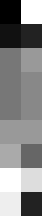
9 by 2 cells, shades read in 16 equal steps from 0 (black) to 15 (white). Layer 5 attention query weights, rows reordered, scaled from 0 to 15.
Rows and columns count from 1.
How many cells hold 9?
3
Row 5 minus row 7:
-3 2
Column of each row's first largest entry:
2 2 2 2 2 1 1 1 1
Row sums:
15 3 16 15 15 18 16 28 16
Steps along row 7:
down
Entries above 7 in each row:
1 0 1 1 1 2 1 2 1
